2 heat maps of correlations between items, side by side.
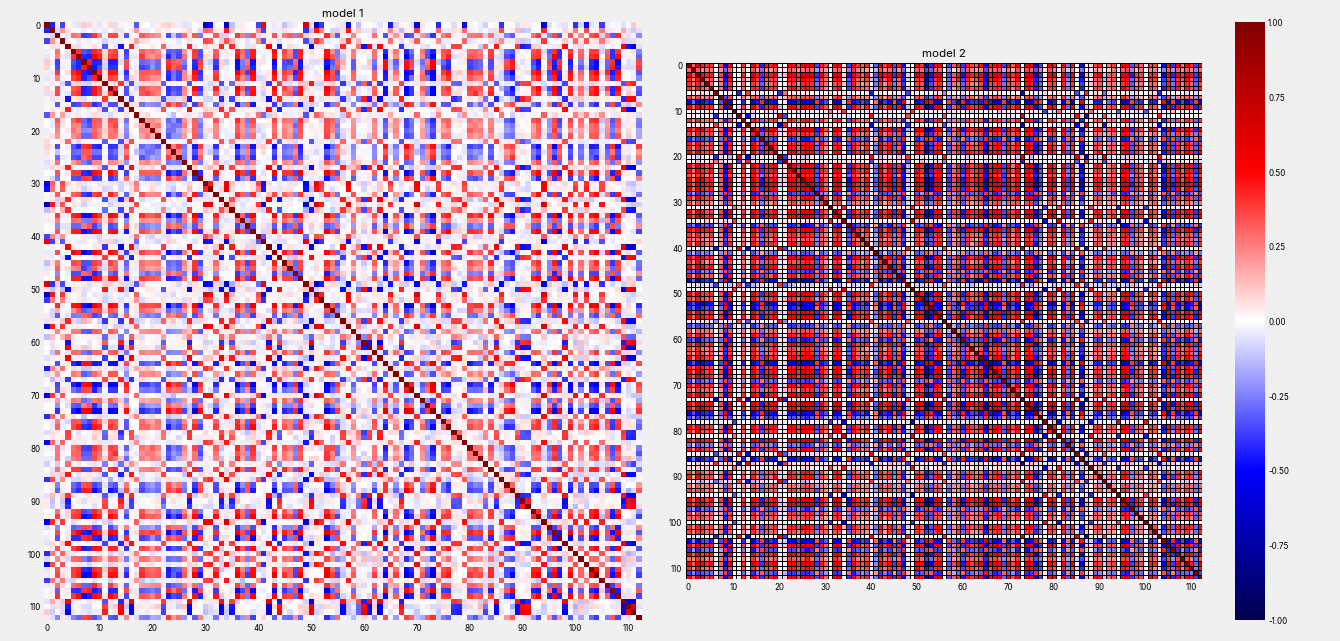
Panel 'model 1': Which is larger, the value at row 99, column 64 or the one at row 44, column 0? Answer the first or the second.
the second
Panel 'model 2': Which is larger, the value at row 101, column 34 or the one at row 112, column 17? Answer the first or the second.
the second
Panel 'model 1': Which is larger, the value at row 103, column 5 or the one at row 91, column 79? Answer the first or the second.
the first
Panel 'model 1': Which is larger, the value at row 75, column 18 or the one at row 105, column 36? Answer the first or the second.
the first
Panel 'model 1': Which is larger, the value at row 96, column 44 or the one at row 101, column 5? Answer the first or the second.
the second
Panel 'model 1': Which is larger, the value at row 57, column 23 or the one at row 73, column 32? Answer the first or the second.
the first
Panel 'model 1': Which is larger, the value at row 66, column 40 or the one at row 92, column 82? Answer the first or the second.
the second
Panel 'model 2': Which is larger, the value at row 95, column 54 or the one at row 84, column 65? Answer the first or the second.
the first
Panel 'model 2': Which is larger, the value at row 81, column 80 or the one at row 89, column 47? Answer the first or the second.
the first
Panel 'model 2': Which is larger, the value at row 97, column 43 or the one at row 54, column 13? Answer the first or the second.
the second
